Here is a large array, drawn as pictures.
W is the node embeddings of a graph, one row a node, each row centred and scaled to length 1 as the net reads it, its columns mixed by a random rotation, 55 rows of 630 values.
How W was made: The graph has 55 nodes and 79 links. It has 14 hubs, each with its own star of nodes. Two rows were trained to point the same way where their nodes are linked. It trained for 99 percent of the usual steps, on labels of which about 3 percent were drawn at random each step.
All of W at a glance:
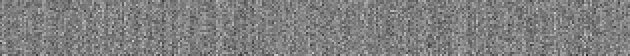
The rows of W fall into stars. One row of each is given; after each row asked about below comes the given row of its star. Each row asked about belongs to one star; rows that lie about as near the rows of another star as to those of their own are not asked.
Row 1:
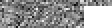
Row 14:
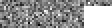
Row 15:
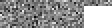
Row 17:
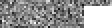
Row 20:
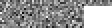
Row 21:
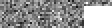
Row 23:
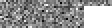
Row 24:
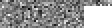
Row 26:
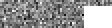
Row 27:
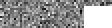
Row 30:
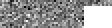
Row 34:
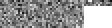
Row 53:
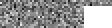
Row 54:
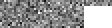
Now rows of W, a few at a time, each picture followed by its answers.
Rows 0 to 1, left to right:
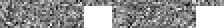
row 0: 23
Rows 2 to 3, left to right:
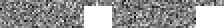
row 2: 27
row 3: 53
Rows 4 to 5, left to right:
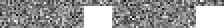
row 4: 34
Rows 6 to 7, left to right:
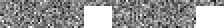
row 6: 17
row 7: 53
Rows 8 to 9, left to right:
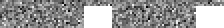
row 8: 24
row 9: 24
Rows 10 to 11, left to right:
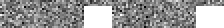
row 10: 30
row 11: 15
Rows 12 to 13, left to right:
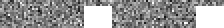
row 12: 24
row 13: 26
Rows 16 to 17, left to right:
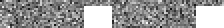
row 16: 15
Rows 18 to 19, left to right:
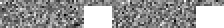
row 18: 53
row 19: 17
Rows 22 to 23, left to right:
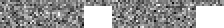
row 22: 14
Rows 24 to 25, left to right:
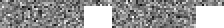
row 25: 53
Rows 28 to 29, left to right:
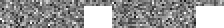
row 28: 17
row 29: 21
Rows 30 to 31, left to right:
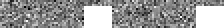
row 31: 20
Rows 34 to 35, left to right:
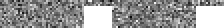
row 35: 1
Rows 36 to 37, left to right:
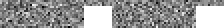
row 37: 27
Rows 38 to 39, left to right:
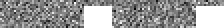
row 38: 27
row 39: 1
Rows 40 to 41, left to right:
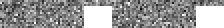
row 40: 21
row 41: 30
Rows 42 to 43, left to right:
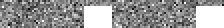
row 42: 54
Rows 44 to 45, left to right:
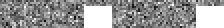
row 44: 14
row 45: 1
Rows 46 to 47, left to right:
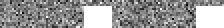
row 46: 34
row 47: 54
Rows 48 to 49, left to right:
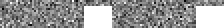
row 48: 17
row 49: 21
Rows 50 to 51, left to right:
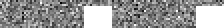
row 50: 23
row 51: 54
